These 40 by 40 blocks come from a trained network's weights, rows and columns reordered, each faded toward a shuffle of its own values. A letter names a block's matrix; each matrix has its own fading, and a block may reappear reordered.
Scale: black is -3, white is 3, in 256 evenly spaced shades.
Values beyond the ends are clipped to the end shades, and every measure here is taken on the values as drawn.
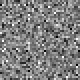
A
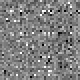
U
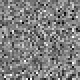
A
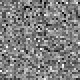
A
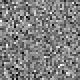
A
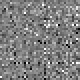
U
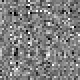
U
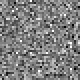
A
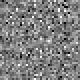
U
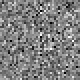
A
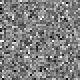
U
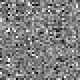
U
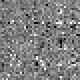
U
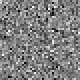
A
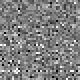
U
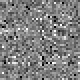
U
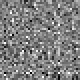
U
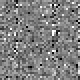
U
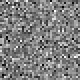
A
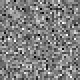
A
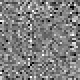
U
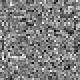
A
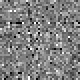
U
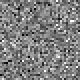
A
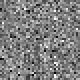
U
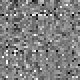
U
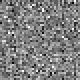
A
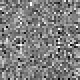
U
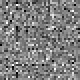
U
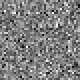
A
